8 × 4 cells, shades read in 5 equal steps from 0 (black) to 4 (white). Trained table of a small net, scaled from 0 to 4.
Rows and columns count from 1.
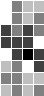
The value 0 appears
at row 5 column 3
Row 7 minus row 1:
-2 0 0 0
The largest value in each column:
4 2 4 4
